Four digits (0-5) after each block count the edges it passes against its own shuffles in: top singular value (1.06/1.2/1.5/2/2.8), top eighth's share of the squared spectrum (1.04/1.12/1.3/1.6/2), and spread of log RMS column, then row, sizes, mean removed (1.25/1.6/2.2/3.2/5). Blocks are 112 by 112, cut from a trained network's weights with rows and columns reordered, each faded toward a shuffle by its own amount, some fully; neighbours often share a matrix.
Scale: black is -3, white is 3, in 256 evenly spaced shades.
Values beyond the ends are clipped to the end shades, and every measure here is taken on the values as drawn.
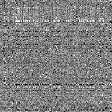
4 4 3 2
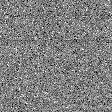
1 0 0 0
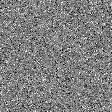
2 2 0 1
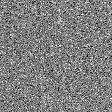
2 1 0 1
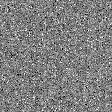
1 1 0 0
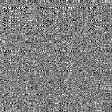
4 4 2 3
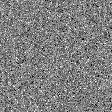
1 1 0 0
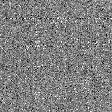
3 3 0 2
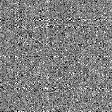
3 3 1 3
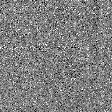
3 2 1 2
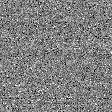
2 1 0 1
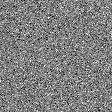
0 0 0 0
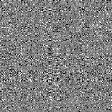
4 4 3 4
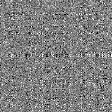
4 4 2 3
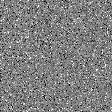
2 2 0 1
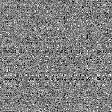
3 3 2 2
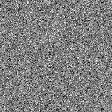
3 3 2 1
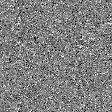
2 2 1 1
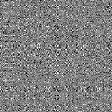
4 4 3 3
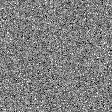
0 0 0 0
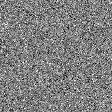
2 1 0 0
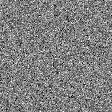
2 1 0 0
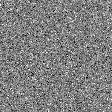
0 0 0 0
